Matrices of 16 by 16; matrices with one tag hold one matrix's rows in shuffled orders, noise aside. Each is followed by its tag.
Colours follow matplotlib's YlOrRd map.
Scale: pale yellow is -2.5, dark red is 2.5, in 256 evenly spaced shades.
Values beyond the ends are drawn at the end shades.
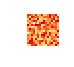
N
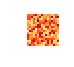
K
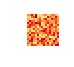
N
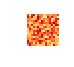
K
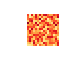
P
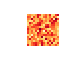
K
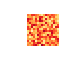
K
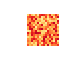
N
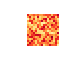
N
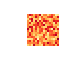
P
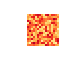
K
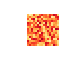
K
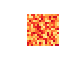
K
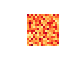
P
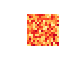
K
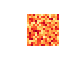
N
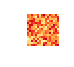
N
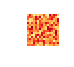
P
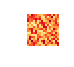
N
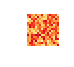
N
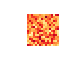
K
